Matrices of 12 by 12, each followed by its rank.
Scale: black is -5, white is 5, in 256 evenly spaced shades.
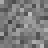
full rank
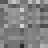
two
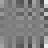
one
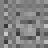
two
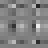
one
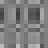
one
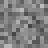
full rank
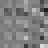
two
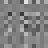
two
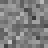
full rank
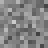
full rank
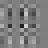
one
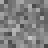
full rank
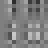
one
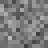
full rank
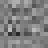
two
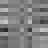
one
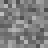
full rank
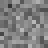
full rank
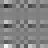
one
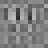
two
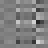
one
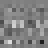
two
